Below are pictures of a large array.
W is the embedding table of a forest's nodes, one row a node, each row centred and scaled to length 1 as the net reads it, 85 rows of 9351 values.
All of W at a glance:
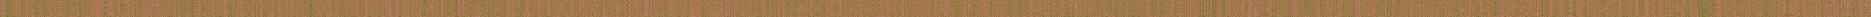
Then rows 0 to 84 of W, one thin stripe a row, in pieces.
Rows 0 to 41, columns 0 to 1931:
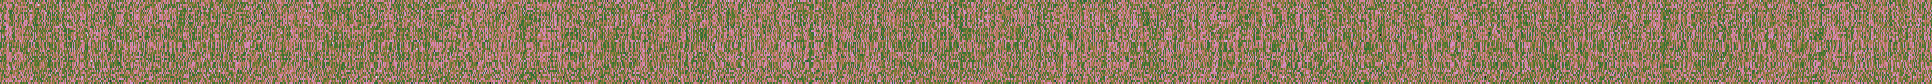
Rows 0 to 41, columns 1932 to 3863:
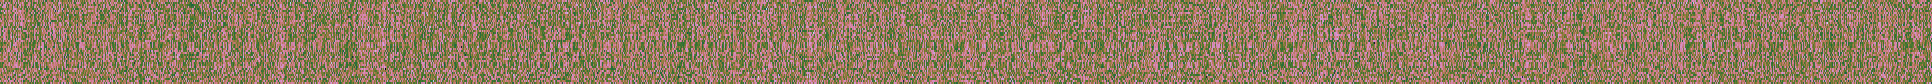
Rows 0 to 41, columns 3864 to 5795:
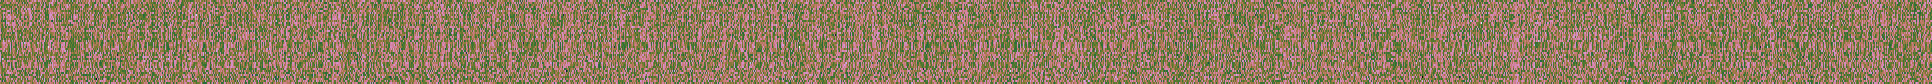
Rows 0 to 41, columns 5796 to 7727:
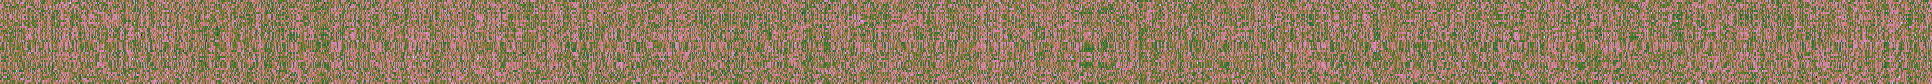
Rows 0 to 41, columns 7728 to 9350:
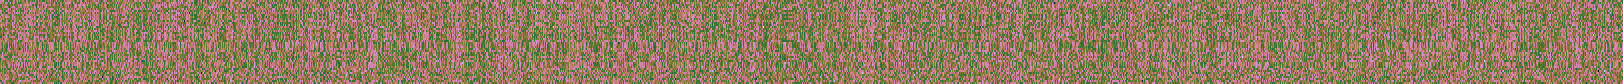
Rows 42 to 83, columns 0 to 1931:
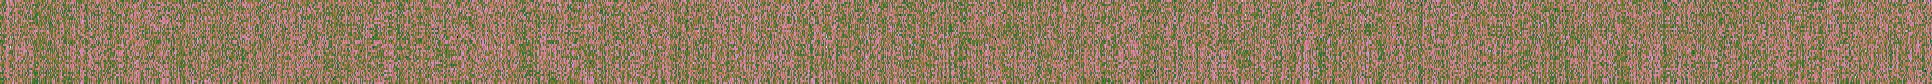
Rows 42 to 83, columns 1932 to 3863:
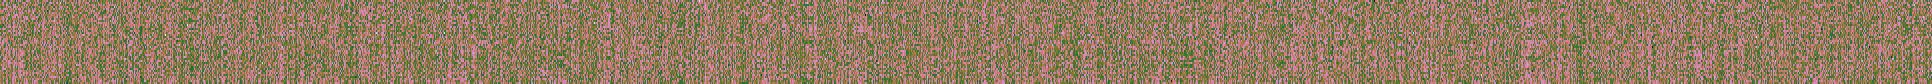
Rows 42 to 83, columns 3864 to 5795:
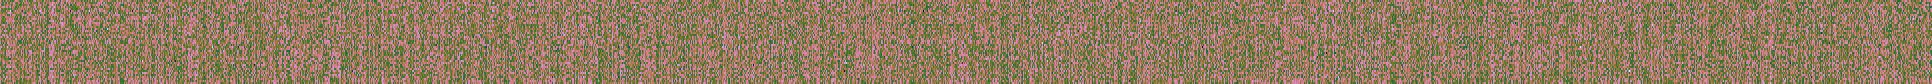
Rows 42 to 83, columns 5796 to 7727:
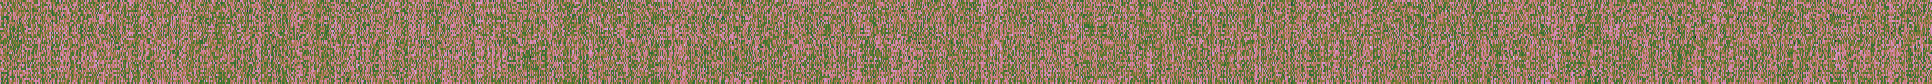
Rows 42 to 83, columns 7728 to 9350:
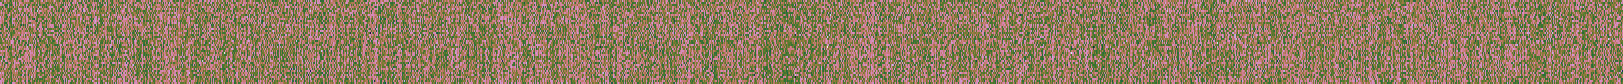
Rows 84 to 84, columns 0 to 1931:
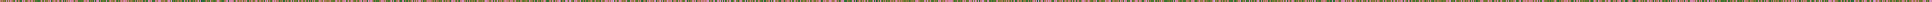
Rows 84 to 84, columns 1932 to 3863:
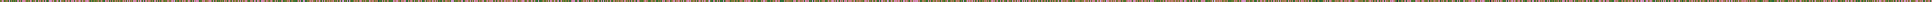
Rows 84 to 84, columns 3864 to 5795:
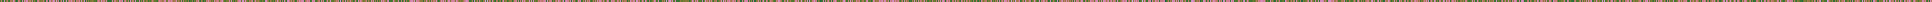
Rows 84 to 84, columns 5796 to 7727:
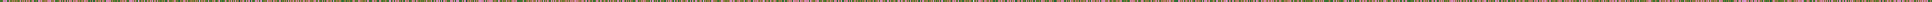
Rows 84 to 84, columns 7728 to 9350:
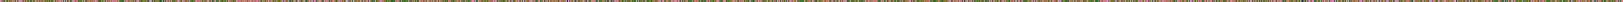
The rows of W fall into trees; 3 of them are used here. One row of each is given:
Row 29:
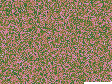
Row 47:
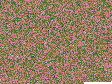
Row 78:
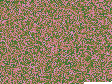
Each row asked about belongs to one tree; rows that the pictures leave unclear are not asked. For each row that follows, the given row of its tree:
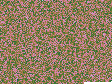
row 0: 78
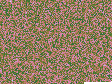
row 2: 29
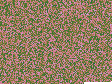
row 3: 29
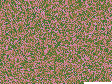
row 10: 47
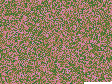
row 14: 29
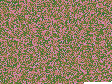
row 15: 78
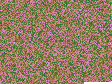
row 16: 29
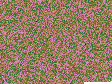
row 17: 29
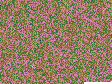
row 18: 29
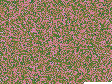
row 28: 78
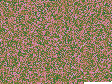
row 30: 78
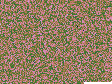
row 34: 47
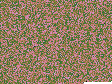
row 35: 78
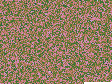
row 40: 29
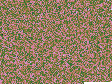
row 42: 29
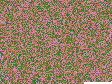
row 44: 78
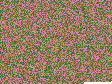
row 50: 78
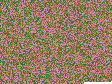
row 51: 78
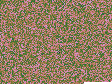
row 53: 78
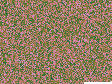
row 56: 29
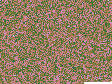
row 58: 29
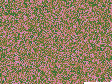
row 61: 29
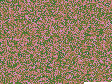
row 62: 78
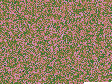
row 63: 78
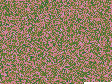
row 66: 29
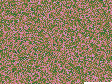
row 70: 29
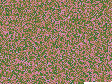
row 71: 29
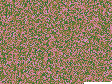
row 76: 29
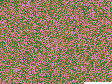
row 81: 78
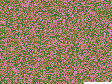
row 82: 78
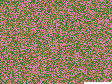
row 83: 78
